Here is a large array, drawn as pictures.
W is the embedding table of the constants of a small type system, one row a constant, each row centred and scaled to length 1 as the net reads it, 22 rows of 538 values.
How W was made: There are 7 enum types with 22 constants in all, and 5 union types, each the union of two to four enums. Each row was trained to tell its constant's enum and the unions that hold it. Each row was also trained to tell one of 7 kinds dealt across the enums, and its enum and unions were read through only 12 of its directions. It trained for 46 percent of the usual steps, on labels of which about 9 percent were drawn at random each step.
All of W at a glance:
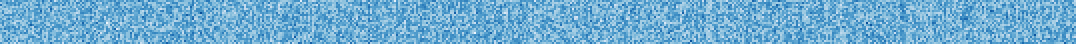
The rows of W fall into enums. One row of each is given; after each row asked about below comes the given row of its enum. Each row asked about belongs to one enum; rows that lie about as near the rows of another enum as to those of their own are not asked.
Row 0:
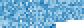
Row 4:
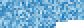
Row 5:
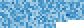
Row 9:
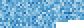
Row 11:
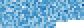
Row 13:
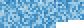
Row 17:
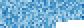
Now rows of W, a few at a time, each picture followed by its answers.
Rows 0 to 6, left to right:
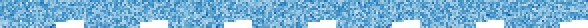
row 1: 13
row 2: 9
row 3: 17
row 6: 4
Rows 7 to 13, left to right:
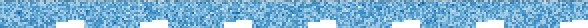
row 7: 13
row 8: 4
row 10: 5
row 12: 5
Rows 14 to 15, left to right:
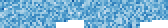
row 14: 0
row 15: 4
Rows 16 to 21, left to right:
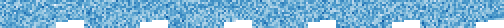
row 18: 5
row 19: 17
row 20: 13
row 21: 11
